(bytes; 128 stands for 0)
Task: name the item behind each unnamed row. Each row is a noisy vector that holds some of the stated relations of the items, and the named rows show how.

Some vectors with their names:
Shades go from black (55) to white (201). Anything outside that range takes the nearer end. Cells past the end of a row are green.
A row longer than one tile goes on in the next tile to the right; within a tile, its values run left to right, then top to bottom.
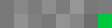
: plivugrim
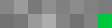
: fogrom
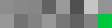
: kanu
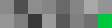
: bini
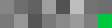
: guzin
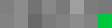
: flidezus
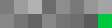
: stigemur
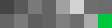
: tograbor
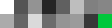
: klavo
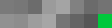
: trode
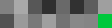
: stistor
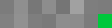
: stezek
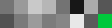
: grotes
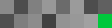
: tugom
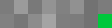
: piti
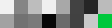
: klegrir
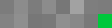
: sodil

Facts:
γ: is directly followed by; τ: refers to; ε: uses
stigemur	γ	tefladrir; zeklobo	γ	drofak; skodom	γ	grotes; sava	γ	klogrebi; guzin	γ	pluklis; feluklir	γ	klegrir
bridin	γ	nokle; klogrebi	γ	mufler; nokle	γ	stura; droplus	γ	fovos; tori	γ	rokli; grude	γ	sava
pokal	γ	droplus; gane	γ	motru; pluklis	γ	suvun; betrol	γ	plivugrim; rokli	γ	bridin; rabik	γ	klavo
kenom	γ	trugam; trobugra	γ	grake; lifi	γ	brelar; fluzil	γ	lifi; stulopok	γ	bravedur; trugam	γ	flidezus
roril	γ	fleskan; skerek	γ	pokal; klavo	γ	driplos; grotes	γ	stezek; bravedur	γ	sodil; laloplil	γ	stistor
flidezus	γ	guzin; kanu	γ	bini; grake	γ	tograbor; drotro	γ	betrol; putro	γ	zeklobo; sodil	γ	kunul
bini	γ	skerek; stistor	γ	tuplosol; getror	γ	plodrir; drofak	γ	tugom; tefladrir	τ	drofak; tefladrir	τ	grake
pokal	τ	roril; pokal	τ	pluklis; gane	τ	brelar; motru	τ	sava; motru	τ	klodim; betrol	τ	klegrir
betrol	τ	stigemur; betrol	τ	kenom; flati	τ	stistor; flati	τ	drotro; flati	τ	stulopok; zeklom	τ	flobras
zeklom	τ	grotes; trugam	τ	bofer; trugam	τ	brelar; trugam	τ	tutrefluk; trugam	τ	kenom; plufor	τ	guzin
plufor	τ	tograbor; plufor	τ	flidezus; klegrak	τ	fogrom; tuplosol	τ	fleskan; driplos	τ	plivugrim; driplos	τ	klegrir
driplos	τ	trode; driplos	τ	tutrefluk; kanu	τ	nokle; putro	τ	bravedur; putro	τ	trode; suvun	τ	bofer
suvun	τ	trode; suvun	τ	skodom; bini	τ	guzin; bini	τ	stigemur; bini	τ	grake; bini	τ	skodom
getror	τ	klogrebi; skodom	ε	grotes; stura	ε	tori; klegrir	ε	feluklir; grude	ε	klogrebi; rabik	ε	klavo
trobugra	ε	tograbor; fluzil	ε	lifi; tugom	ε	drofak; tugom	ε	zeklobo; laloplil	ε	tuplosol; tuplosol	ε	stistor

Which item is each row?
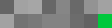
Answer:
kenom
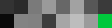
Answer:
stura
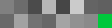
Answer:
droplus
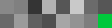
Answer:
pluklis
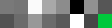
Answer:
skodom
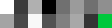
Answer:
rabik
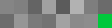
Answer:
nokle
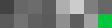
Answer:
klogrebi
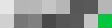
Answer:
feluklir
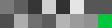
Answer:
fovos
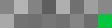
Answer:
roril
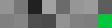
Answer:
pokal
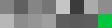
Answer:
putro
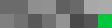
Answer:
betrol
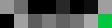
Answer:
tuplosol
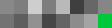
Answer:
fluzil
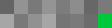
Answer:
bofer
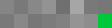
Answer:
drofak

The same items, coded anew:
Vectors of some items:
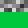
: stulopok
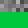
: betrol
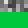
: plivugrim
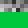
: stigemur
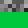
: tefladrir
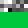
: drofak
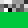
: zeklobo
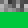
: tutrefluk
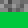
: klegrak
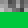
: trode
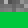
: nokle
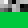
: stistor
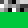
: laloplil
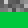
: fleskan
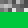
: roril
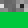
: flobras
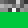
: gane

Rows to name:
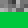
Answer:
bravedur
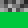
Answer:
tori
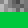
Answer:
guzin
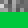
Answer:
plufor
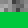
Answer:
grake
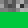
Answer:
grotes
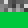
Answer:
brelar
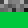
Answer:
motru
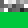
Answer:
tugom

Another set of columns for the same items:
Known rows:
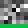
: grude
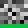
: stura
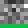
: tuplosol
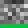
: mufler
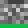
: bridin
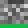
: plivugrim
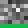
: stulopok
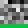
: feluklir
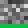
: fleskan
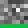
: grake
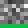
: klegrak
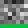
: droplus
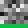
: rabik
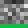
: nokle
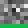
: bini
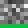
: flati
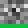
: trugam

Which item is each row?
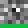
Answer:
gane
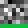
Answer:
zeklobo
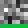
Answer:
tograbor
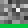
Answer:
stigemur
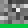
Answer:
laloplil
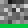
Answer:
stistor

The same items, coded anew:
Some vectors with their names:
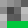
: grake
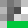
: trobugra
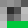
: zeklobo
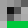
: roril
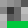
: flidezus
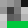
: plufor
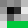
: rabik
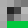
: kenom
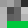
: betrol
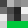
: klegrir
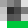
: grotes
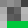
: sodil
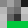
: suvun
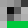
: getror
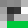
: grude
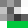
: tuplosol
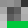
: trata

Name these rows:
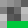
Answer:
guzin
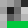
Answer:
bini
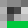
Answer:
tori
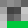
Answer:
klavo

